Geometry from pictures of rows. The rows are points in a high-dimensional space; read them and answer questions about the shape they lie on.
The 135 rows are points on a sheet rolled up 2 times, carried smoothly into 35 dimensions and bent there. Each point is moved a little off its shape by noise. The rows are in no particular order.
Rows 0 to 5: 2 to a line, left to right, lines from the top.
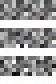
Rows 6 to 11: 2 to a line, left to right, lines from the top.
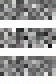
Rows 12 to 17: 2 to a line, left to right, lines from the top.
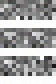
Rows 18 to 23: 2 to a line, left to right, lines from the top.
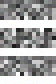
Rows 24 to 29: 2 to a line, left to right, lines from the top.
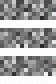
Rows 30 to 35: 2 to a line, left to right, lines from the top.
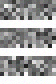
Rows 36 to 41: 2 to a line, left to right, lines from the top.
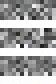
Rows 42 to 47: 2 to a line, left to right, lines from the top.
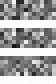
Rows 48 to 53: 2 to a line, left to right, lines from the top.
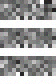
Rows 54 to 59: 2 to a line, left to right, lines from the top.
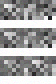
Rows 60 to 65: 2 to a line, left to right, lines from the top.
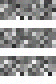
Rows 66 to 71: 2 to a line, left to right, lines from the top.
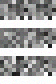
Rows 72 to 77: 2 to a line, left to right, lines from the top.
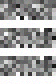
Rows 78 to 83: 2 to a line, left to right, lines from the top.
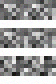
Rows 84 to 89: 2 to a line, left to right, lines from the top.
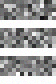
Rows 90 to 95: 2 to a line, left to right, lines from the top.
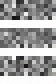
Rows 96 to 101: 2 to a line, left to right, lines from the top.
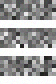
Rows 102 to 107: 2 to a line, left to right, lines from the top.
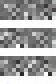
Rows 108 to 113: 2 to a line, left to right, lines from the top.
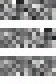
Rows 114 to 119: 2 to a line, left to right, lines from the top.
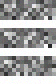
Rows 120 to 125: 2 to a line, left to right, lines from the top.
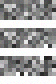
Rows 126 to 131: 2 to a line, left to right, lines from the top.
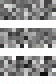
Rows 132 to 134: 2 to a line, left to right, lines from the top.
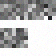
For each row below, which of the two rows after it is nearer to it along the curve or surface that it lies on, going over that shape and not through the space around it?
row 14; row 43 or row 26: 43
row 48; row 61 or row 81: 61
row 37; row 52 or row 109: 109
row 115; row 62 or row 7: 62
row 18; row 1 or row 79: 1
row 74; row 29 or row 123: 123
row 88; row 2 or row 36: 2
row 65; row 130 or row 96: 96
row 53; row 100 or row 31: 31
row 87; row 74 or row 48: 74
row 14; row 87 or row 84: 84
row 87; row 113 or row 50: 113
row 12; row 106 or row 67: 67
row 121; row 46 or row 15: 46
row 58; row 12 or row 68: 68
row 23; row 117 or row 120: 120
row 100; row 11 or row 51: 51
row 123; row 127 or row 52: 52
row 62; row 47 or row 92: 47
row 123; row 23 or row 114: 23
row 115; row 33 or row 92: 33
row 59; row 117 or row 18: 117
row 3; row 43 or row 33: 43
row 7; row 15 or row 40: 40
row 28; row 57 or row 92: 57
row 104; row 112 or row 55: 55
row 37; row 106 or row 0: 0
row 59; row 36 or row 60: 60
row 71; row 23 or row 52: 52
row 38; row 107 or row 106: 107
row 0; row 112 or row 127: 127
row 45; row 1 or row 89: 1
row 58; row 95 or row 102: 102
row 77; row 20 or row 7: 20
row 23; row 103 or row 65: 65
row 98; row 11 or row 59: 59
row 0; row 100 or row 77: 100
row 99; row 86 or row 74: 86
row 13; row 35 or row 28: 28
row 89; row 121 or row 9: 121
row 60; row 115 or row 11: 115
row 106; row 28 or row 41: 41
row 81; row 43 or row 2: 43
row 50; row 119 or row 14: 119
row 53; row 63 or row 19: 63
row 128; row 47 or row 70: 70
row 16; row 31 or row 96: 96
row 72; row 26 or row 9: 9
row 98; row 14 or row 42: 14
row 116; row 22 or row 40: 22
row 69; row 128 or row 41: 128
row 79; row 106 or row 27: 27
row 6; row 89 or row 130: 89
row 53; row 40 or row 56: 40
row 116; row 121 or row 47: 47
